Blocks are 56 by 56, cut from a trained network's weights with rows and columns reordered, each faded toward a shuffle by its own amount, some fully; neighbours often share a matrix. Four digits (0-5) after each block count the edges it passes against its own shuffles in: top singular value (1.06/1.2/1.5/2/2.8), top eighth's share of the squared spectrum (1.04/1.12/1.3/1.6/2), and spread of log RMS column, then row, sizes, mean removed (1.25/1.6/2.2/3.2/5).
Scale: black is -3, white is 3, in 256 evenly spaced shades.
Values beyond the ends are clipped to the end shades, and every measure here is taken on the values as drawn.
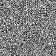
2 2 0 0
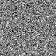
3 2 0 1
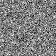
0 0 0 0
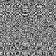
4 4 1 3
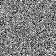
2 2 0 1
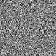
3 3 0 1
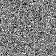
2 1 0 0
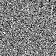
0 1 0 0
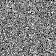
0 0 1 0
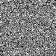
2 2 0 1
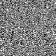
3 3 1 1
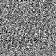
3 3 0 1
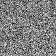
1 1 0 0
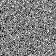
0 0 0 0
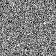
1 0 0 0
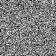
1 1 0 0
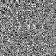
3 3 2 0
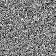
0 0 0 0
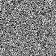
1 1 0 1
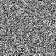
2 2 0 0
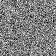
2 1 0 0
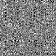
3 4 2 2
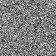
1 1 0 0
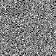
3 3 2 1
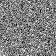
0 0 0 0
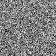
1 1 0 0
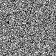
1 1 0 0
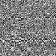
4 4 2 2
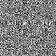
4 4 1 2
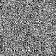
3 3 0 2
